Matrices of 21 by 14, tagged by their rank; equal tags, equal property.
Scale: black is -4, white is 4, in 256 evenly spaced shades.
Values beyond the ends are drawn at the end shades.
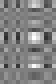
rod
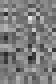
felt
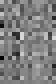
felt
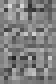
felt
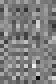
felt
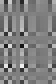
rod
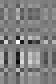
rod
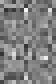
felt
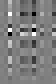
rod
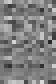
felt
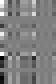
rod
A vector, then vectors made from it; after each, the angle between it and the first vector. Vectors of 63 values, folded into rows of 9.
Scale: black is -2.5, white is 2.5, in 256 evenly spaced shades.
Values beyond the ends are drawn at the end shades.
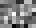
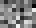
orthogonal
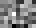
nearly parallel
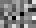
partly opposed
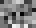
nearly opposite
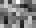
partly opposed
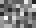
partly aligned
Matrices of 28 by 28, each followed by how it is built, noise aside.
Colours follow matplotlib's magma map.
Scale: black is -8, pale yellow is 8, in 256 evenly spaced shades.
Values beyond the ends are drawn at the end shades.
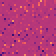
sparse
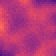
smooth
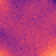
smooth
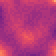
smooth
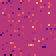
sparse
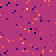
sparse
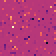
sparse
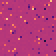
sparse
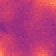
smooth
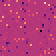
sparse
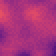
smooth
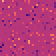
sparse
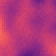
smooth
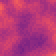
smooth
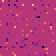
sparse
